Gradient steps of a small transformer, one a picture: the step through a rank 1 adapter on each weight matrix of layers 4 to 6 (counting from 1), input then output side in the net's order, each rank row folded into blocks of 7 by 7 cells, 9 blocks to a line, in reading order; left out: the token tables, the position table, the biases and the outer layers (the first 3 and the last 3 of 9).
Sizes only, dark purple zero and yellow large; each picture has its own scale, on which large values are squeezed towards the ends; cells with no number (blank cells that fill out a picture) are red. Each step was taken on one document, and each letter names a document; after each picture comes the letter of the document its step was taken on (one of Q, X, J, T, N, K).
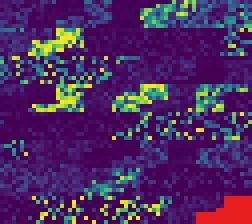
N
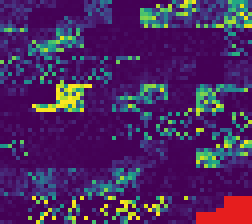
N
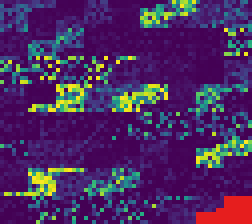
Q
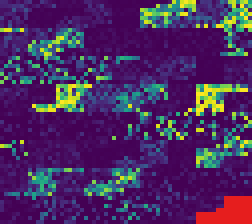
N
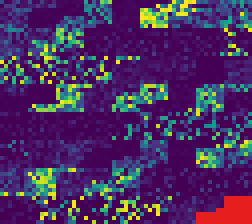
N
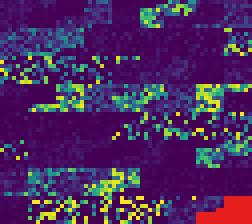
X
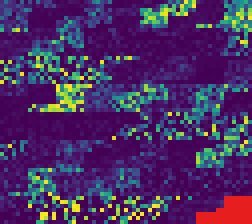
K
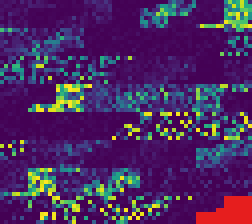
K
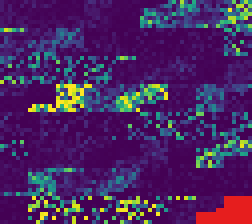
Q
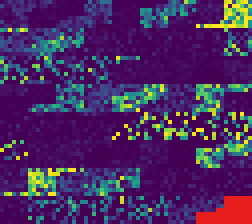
X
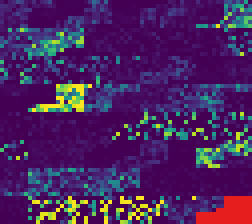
X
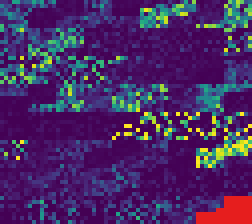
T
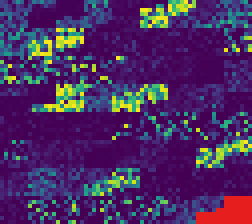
T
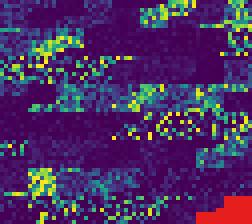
K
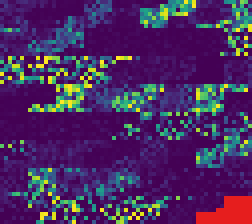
K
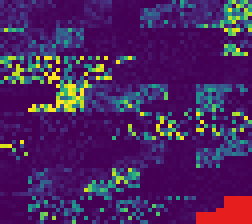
Q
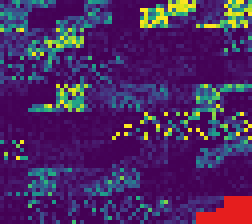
T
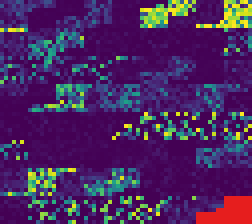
X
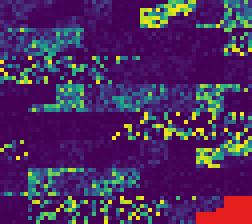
X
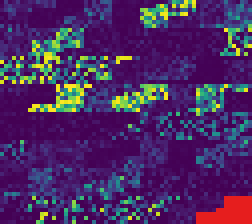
K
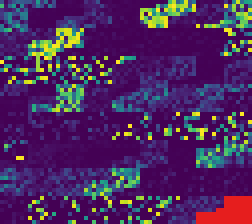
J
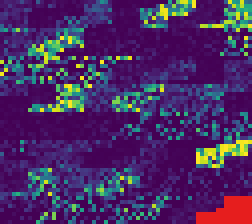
K
